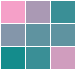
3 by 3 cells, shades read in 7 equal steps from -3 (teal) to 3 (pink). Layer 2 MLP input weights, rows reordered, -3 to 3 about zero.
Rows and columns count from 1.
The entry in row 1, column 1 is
3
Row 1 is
3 1 -2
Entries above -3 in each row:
3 3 2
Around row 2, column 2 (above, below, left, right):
1 -2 0 -1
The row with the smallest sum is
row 3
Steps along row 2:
down same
